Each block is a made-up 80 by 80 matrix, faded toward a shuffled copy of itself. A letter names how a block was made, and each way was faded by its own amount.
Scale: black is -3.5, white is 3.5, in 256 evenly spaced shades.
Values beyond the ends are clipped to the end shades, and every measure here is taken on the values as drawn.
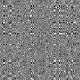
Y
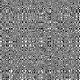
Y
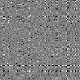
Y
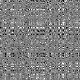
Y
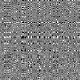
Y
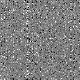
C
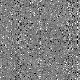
C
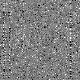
C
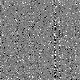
C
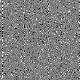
C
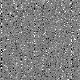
C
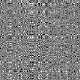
Y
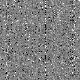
C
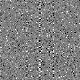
C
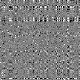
Y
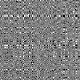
Y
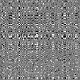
Y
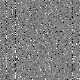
C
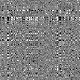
Y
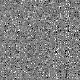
C
